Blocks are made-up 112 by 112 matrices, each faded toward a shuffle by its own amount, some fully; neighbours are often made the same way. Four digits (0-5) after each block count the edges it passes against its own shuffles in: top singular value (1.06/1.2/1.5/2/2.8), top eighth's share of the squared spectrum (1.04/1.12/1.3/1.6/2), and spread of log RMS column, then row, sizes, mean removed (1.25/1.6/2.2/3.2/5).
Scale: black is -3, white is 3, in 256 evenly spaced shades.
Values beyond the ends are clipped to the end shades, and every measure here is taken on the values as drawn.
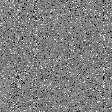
3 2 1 0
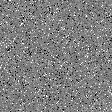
0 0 0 0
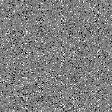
3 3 2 1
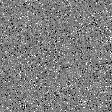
3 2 1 0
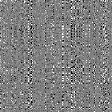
5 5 4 3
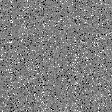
3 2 2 1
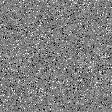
2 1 0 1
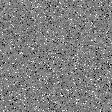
1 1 0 0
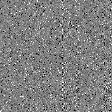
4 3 2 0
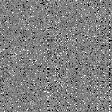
4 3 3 1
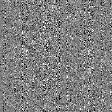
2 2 4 0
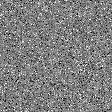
0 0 0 0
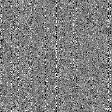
2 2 4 0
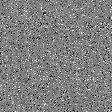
2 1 0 0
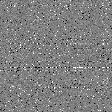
4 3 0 2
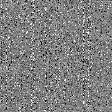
1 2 3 0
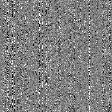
2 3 4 0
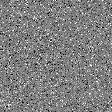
0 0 1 0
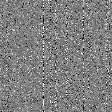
2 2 3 0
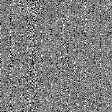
2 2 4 0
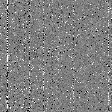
3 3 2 0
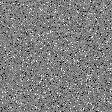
0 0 0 0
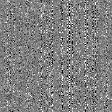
2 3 4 0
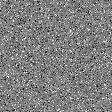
0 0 0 0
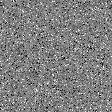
1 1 0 0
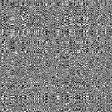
5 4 3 3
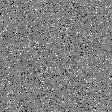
2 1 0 0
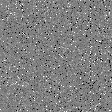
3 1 1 0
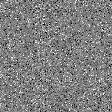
3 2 1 0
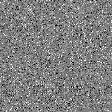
3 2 1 1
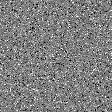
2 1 0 0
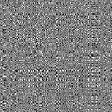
5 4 3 3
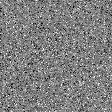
2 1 0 0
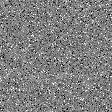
2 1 0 1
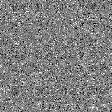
3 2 1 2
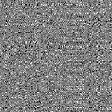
4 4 2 3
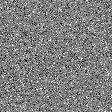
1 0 0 0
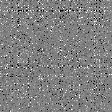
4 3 2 2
